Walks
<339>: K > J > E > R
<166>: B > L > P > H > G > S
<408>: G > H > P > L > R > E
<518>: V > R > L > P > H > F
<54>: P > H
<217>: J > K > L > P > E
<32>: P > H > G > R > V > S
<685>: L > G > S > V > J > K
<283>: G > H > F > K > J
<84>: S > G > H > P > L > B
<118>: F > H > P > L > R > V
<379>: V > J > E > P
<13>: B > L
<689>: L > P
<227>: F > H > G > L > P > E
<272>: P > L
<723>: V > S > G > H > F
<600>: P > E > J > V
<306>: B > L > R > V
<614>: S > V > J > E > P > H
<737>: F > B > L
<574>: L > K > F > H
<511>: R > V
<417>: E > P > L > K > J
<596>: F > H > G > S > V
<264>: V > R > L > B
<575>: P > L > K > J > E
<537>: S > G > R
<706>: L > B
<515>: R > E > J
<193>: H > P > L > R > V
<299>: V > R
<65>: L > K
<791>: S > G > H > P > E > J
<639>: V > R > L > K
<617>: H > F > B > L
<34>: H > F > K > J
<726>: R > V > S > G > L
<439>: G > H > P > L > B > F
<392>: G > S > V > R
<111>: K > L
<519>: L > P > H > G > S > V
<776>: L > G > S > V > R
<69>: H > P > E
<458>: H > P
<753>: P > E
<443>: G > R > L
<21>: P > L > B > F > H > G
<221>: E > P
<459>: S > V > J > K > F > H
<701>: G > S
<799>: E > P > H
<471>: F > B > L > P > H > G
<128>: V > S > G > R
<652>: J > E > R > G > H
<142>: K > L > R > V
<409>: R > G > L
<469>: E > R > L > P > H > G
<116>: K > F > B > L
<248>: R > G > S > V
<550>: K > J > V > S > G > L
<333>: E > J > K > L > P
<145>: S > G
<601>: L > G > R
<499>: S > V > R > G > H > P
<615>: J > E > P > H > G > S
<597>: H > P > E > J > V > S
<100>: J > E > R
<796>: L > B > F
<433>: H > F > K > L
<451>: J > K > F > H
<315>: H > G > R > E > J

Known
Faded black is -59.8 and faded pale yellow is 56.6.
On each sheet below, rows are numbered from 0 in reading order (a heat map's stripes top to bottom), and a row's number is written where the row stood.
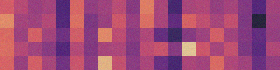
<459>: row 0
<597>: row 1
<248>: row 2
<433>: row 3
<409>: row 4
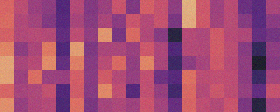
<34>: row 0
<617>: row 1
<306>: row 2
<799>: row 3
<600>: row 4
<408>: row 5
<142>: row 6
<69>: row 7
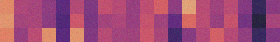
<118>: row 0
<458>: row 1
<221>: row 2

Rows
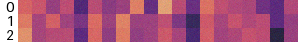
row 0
<451>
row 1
<776>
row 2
<689>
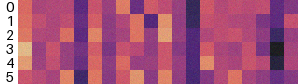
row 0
<706>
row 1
<550>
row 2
<615>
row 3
<32>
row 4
<519>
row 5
<100>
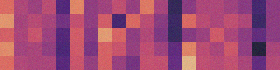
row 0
<614>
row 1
<166>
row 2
<726>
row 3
<193>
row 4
<574>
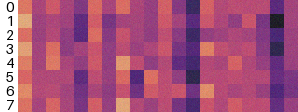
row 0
<685>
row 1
<54>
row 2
<499>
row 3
<439>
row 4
<443>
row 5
<13>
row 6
<471>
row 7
<601>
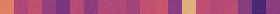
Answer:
<227>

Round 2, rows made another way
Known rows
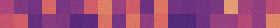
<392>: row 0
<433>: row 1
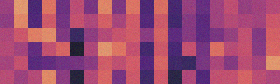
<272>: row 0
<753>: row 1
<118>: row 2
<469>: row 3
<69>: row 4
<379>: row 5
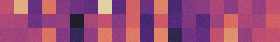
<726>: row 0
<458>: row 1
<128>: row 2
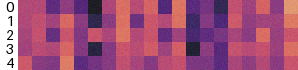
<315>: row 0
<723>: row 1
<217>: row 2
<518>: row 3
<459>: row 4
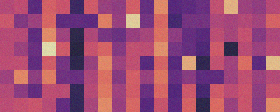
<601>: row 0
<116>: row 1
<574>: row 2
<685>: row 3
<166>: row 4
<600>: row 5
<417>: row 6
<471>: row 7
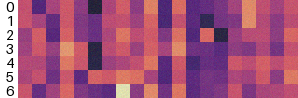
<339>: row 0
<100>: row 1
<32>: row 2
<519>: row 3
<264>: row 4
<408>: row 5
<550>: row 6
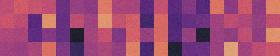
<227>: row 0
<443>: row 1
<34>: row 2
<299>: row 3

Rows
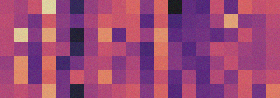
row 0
<639>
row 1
<537>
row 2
<248>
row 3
<799>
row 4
<54>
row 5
<575>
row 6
<306>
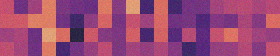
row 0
<111>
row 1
<596>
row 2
<689>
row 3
<451>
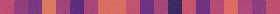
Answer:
<499>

